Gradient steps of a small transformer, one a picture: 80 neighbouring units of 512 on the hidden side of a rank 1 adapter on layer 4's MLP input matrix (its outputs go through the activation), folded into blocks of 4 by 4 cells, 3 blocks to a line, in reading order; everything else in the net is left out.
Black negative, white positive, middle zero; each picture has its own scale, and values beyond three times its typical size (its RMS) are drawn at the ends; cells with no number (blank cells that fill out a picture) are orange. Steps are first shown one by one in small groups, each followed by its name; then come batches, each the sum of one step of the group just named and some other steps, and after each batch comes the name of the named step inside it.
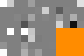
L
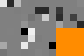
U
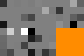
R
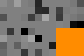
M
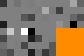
R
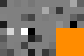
R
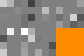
L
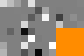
U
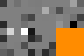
R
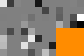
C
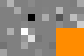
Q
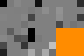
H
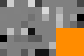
H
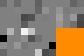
Q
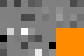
H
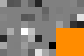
C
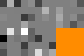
H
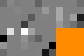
Q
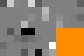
H
